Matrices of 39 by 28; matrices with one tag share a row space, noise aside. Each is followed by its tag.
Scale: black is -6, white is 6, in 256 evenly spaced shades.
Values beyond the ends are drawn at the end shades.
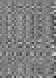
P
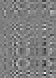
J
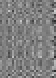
P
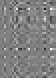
J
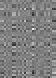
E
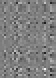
J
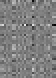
E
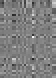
E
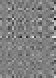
P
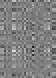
E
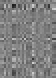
E
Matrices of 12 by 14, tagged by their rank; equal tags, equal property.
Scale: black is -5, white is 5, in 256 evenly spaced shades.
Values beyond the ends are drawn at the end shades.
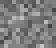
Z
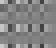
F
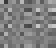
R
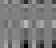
F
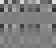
F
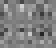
R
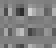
F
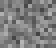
Z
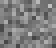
Z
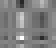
F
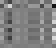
F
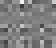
R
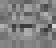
R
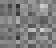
R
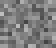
Z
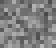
Z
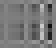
F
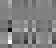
F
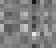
R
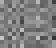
R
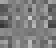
R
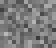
Z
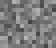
Z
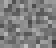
Z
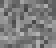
Z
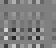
F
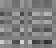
F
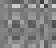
R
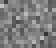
Z
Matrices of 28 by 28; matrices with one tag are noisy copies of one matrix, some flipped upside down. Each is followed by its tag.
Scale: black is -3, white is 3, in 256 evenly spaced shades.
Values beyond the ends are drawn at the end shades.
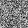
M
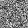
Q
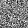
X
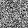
M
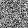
M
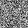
M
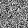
X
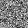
Q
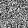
X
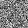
Q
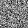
X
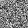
Q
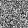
M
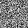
X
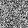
M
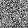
M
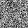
M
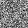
M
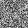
M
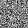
X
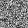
Q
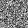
Q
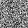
M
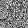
Q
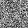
M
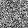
M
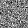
X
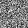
X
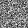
X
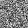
Q
